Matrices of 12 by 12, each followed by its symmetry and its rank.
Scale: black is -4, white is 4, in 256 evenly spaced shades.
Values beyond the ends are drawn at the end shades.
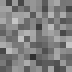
neither, full rank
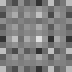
symmetric, rank one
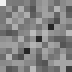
symmetric, full rank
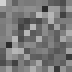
symmetric, full rank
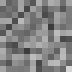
symmetric, full rank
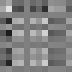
neither, rank one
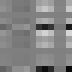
neither, rank one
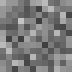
symmetric, full rank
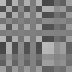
symmetric, rank one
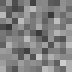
neither, full rank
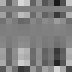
neither, rank one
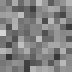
neither, full rank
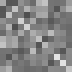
symmetric, full rank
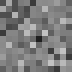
symmetric, full rank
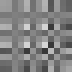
symmetric, rank one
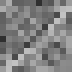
symmetric, full rank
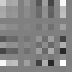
symmetric, rank one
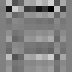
neither, rank one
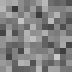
neither, full rank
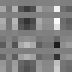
neither, rank one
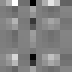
neither, rank one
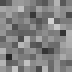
neither, full rank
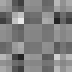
symmetric, rank one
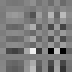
neither, rank one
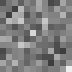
symmetric, full rank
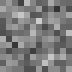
neither, full rank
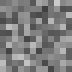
neither, full rank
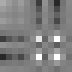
symmetric, rank one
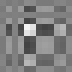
symmetric, rank one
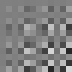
symmetric, rank one
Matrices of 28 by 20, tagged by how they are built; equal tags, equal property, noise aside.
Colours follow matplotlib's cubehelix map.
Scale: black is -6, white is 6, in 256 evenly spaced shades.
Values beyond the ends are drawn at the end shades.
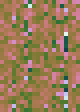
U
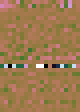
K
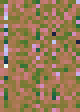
U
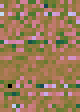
K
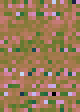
K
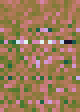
K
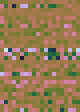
K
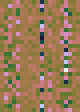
U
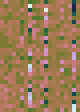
U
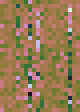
U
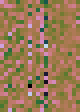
U
